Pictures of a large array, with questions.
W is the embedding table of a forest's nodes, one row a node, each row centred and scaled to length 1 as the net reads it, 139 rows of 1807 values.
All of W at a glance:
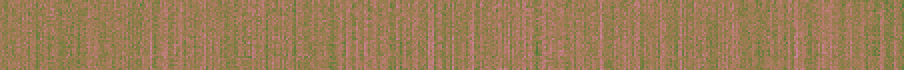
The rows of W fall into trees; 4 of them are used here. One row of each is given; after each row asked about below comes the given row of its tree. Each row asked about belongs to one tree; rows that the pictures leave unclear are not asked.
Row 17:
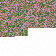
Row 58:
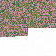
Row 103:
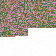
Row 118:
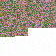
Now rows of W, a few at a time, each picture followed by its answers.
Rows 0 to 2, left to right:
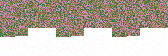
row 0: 17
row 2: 103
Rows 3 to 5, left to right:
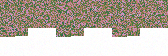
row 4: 17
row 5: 58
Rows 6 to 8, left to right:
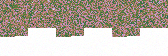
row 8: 58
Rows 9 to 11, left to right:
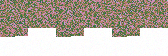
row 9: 58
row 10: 17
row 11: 17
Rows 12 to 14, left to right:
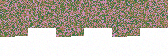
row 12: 17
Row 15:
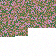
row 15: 17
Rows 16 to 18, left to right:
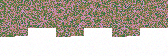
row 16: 103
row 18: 103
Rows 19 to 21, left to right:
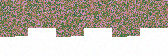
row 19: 118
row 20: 17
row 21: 103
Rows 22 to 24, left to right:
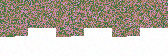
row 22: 103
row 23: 103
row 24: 118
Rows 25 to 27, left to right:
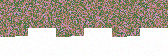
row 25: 58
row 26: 103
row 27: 58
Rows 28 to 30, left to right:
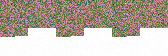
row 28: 58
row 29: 103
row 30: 118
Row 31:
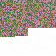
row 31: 118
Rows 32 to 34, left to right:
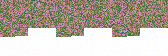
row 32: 58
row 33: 103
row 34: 58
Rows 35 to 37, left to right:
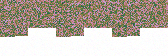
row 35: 17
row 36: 118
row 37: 17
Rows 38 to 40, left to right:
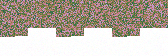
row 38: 17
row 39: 58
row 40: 58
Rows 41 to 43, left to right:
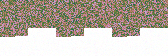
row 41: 103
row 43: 103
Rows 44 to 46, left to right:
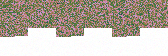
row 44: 118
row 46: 118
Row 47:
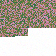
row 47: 58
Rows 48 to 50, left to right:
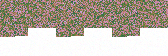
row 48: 58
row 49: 17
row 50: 103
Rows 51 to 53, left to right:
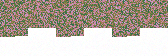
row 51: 58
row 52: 118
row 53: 17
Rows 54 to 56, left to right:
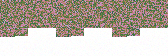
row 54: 58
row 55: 103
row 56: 103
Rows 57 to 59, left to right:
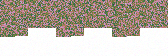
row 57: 103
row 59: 118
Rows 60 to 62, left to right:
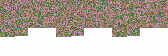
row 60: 17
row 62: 17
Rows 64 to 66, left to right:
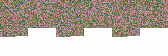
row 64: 58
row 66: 103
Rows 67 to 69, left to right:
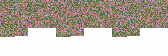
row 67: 118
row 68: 103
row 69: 17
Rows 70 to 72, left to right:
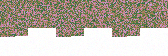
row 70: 103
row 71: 58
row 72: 58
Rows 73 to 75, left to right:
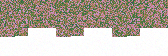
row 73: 58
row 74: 118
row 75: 58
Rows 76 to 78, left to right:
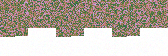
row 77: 58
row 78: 17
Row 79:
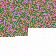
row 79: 58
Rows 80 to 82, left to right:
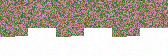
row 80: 58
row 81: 103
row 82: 118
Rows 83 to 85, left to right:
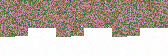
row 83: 103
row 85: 103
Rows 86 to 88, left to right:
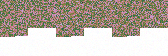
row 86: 103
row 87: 103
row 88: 103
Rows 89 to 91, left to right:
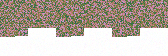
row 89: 58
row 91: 58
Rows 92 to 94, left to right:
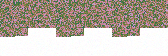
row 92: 58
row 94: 103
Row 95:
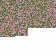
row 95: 103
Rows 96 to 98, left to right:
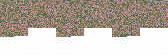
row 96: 103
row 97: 58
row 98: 103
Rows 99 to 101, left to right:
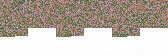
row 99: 58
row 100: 103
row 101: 103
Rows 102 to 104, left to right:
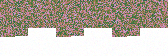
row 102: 58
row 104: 58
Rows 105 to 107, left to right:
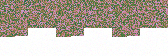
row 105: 103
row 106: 103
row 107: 103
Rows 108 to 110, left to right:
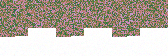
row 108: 118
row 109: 103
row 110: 103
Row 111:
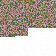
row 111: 103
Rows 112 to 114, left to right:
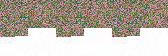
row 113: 58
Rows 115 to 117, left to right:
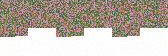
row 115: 103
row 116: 58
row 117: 103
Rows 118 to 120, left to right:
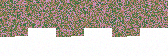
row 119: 58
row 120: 58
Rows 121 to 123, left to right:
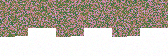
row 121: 103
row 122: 118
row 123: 58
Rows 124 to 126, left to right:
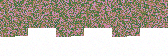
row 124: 58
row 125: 58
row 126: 58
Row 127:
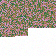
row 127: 103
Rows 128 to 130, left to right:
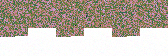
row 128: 58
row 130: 118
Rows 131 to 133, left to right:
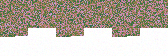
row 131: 103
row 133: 58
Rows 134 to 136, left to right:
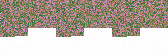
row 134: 58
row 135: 58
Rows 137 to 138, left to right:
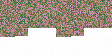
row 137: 58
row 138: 103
